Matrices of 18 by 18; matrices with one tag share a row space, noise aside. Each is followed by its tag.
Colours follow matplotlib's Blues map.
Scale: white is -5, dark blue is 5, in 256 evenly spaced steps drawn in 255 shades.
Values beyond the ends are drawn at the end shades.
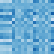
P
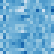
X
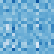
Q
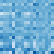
P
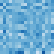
X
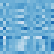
X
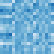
P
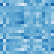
X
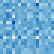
Q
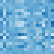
X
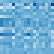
P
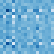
Q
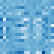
X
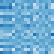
P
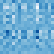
Q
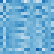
X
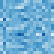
X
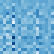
Q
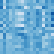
X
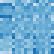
P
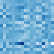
X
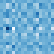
Q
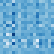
Q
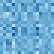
Q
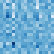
Q
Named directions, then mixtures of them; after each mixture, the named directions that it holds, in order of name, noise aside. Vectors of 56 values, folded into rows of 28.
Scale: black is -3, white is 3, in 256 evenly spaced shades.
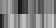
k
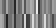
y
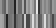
y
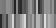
k, y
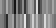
k, y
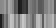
k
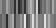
k, y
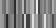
y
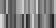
k, y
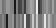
k, y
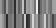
y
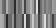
y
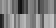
k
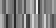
y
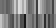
k, y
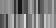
k, y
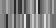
k, y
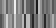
y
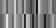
y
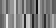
y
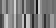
y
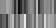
k, y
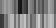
k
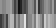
k, y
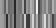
y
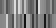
k, y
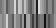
k, y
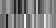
k, y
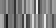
y
